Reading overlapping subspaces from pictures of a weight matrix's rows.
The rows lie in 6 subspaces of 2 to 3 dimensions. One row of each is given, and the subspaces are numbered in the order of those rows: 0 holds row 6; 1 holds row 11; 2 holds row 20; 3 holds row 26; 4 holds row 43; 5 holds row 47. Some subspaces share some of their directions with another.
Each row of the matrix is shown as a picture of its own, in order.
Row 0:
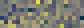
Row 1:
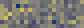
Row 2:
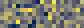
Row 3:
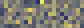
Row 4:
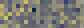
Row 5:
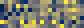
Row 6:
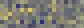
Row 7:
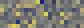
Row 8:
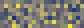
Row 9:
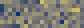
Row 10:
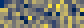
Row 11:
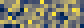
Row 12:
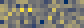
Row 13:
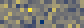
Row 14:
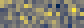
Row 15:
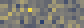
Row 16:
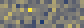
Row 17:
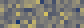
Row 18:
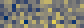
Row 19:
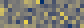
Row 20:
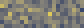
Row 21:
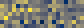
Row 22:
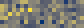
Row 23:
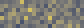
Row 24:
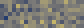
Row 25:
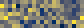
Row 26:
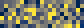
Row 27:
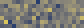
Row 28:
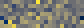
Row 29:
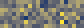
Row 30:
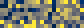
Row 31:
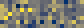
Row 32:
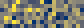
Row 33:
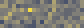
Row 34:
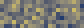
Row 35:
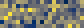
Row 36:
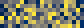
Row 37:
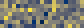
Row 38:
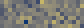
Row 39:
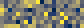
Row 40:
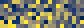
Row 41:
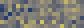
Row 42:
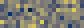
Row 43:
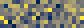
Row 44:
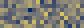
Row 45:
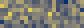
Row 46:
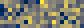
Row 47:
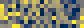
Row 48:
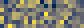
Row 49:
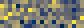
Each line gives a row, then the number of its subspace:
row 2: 0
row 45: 2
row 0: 4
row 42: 1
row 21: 1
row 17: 0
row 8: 0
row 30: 2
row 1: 0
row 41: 5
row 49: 5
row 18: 1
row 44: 5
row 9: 0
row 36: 3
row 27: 4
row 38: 1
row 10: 2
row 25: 5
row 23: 3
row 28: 4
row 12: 5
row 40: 4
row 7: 0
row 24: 1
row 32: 1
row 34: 1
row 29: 5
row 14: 2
